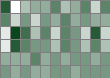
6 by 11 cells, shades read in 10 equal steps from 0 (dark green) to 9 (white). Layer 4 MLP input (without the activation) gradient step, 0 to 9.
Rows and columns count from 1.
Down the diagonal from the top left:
1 7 2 4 5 4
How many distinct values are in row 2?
4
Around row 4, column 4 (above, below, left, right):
6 3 3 4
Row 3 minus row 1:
7 -9 -4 1 -2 4 -3 -1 4 -6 4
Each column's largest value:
8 9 6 7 5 7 6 5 7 7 7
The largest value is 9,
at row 1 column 2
